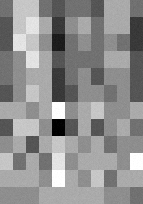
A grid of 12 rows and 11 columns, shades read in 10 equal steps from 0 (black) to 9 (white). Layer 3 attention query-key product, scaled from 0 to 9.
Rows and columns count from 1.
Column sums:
53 71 75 65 52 55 63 58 61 64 51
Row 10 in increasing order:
4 4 5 5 6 6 6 6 7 8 9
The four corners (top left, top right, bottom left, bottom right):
4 4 5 4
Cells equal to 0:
1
